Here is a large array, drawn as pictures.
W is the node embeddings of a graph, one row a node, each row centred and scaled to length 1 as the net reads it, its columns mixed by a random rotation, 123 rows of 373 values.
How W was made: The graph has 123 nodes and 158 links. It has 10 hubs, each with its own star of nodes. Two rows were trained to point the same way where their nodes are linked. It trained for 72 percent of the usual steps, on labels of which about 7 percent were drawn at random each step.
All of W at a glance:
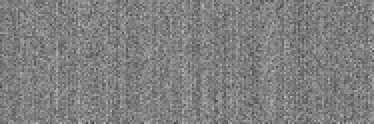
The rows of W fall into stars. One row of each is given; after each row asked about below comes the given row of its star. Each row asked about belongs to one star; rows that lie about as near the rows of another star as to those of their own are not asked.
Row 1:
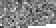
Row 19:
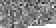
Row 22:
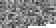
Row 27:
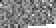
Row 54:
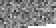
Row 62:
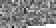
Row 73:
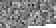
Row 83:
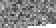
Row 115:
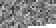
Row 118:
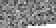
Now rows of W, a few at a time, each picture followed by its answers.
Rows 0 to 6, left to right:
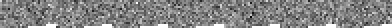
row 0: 22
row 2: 22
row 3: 27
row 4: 19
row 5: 22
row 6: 62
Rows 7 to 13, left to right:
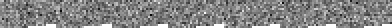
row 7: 118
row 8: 115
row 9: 118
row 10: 22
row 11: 1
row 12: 54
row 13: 54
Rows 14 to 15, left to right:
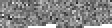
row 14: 73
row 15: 1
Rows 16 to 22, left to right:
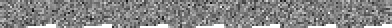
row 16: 27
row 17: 62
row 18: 73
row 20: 83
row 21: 73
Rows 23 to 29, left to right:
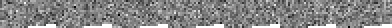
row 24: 19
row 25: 19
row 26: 27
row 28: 22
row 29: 19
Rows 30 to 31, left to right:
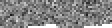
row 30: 115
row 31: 19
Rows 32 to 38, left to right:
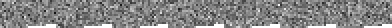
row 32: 115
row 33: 27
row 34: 83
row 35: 73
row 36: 83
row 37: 62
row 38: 1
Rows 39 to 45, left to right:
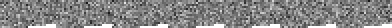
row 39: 118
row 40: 22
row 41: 73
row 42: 118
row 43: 62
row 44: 22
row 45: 115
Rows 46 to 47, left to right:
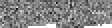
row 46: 1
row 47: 22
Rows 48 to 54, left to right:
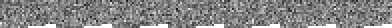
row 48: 1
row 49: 54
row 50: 118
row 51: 22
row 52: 22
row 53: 54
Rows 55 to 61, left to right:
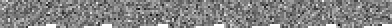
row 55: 83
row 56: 1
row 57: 118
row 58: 27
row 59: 115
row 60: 83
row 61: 115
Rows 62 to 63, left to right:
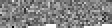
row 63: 118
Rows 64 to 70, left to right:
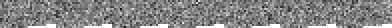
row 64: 19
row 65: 54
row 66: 22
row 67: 73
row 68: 62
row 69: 54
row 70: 19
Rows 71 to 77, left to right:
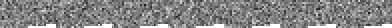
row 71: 118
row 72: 22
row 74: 115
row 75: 19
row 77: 73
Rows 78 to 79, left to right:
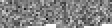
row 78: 62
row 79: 1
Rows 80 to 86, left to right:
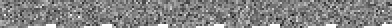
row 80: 118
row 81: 19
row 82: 27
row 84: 1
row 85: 54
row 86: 73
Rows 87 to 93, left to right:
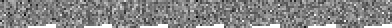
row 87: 1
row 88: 1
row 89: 115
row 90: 118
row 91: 54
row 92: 54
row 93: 19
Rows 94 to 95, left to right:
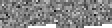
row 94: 118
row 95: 118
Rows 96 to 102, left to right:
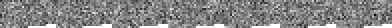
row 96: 73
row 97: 62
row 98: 62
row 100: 19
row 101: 118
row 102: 118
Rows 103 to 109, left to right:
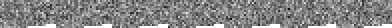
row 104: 115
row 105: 62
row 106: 73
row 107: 118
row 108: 22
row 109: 115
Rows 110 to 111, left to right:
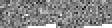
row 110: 19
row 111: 27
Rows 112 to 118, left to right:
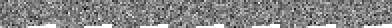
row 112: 19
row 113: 83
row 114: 73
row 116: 27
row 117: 62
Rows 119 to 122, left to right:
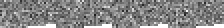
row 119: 62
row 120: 22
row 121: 54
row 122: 19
